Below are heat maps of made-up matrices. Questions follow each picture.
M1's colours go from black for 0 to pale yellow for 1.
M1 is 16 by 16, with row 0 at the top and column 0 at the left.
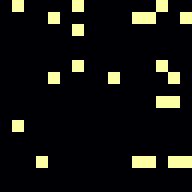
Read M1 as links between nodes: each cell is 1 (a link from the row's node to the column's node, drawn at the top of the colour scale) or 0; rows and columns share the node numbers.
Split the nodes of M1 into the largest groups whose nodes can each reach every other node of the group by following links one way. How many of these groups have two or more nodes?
0
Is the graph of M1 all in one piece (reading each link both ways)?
no
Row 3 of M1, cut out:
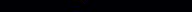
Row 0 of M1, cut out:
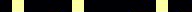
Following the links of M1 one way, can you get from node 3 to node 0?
no
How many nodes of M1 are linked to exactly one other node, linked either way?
4
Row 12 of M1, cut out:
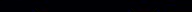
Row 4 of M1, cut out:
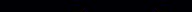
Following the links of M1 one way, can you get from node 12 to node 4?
no
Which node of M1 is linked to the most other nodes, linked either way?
node 13
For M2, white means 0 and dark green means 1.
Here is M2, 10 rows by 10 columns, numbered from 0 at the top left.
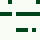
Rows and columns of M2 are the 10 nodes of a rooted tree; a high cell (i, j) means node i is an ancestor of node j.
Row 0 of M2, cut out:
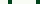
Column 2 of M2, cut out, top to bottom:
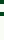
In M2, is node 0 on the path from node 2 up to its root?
yes
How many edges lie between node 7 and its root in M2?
1
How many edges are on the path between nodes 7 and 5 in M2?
1
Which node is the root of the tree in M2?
3
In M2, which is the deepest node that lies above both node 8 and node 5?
7
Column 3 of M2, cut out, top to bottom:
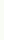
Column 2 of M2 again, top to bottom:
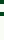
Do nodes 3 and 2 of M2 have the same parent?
no
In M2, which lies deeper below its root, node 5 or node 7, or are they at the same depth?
node 5
